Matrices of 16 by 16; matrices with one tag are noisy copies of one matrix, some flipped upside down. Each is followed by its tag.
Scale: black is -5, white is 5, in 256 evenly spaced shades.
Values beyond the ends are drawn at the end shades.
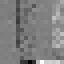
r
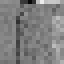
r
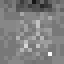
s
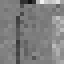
r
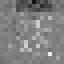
s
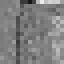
r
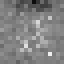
s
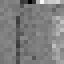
r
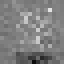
s
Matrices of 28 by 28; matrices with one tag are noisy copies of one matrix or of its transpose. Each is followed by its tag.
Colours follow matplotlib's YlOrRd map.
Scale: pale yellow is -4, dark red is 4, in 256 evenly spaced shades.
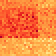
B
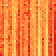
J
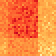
B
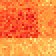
B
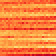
J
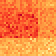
B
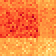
B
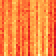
J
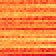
J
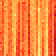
J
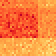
B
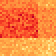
B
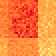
B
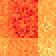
B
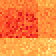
B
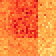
B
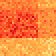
B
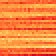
J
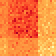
B
